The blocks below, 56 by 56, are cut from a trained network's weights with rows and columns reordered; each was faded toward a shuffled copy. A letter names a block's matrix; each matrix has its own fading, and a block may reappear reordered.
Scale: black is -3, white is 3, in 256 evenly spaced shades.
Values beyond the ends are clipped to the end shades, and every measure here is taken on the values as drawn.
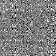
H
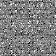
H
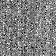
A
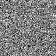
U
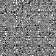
H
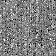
A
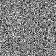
U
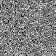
U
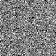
U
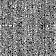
A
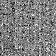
A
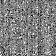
A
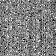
A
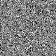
U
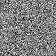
U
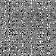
H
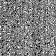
A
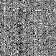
A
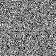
U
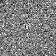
U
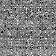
H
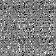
H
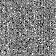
A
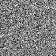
U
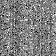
A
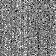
A
